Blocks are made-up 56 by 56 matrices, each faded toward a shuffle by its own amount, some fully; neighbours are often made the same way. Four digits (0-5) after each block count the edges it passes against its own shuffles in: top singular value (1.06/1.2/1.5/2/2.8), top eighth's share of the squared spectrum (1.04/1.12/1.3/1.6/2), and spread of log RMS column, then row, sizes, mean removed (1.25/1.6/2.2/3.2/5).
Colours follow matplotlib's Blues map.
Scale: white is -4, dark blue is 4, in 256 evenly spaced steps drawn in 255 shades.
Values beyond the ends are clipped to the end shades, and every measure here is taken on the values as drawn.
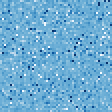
2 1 0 0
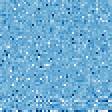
4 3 0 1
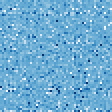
3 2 0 1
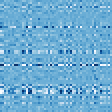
5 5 3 4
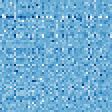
4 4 2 2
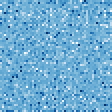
3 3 0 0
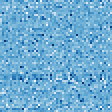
3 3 1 2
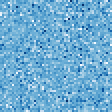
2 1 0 0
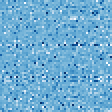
4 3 1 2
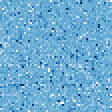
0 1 0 0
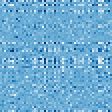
4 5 3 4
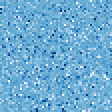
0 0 0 0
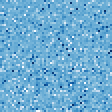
2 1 0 0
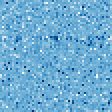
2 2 0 1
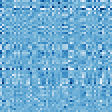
4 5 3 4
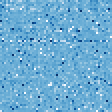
2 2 0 0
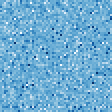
2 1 0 0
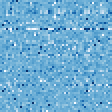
4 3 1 2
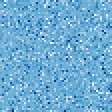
0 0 0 0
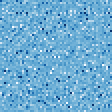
3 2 0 1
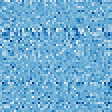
4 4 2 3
